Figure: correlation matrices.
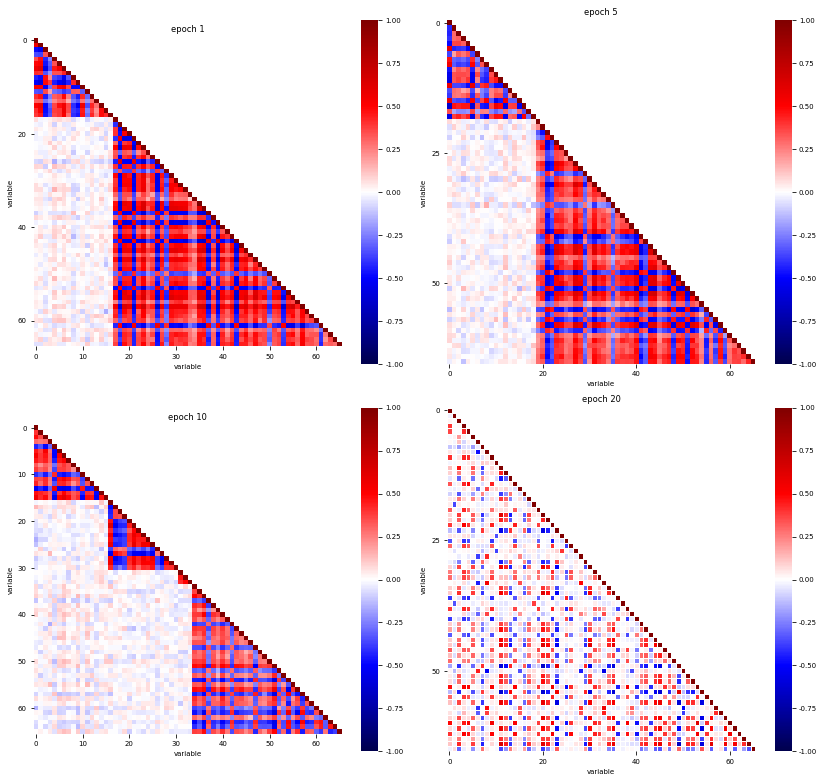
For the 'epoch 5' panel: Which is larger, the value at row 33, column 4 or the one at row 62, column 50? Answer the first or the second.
the second
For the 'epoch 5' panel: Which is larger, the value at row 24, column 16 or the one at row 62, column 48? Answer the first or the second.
the first
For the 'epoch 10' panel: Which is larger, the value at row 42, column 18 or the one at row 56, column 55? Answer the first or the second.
the second
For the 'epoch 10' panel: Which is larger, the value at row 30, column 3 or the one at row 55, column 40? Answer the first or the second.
the second
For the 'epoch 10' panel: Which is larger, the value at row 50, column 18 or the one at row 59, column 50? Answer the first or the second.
the second
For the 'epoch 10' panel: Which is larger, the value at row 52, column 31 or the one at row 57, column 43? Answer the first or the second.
the first
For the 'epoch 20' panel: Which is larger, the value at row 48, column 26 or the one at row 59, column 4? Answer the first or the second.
the first
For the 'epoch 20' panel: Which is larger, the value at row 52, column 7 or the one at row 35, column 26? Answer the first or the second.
the second
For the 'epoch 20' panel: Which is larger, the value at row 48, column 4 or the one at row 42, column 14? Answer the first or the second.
the first
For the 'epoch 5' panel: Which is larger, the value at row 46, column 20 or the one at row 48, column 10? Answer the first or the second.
the first
